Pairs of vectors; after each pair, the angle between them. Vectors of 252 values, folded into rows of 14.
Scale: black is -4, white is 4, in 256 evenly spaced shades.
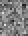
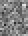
nearly opposite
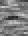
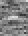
nearly opposite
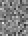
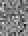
nearly parallel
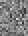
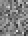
orthogonal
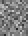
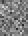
nearly parallel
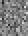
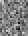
partly opposed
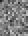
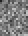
nearly parallel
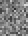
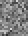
orthogonal
